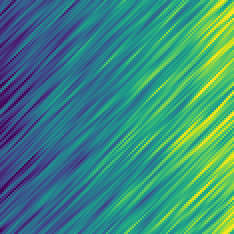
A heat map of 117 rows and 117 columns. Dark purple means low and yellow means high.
The histogram is bell-shaped. Values rise toward the right. The grain runs diagonally up to the right. On average the colour sits 50% of the way up the scale. No single row or column stands out from its neighbours.
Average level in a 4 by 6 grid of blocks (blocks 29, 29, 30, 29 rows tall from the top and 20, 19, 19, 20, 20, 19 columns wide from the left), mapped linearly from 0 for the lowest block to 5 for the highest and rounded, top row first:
012335 / 012345 / 012345 / 012345
